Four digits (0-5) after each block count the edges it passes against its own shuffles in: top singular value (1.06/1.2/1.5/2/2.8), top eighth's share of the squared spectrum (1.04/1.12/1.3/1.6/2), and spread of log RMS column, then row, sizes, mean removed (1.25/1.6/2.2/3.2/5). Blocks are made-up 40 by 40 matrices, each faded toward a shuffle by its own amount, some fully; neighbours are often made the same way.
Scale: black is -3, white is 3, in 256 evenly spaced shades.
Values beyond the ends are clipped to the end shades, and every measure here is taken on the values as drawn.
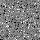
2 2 0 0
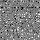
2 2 0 1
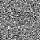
3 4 1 1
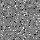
2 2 2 0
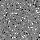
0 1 0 0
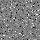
0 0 0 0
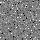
0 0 0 0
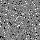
0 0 0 0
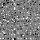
3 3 2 1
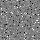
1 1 0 0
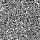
0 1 0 0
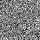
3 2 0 0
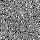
1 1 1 0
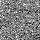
0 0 0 0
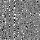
2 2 2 0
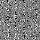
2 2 2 0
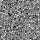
0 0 0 0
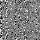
1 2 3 0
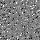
1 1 0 0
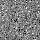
0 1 0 0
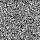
0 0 0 0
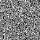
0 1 2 0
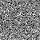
2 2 0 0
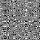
4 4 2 2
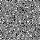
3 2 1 1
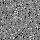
1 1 0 0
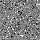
1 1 0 0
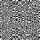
4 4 2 2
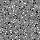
0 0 0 0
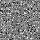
3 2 0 1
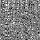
3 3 1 1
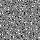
1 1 0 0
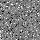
2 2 0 0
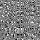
4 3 1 2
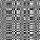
5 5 4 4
